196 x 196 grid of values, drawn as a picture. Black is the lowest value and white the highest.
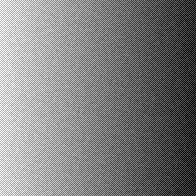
The field climbs toward the left. No row or column stands out. The field is checkered. Overall the values sit about 50% of the way up the scale.
